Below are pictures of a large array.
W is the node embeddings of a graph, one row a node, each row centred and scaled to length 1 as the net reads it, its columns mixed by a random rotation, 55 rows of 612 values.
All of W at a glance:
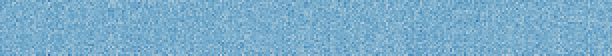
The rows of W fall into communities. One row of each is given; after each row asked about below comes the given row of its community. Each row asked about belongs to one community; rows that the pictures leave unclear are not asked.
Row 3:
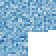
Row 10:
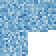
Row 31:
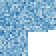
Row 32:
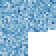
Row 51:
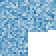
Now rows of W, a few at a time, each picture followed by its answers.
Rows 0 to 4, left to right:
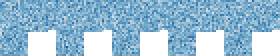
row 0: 32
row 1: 32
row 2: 51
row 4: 51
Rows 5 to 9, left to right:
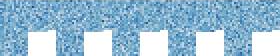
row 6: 51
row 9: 32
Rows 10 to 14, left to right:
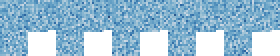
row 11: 32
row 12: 31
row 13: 10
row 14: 32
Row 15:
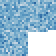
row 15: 10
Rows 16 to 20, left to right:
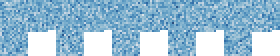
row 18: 10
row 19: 31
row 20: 3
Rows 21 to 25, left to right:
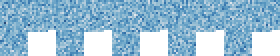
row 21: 3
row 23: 51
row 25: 32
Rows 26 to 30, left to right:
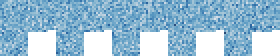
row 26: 32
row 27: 31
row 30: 10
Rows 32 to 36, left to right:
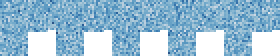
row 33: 10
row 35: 31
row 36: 3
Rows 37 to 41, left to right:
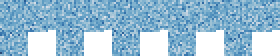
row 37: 31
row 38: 31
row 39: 51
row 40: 10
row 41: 32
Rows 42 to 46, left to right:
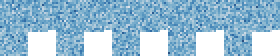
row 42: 3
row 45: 31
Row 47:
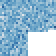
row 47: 51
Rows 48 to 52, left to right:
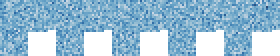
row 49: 51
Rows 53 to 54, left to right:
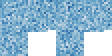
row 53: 32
